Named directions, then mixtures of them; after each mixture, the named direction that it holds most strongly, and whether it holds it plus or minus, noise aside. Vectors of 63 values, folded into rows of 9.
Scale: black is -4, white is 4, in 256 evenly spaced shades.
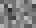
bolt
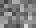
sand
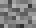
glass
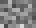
glass, minus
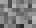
glass, plus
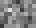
sand, minus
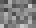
glass, minus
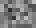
bolt, plus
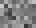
bolt, plus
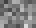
sand, plus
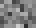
sand, minus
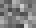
sand, plus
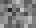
sand, plus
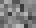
sand, minus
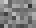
glass, plus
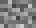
glass, minus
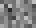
bolt, plus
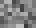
sand, minus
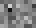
bolt, plus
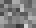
sand, plus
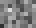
bolt, minus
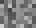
bolt, plus
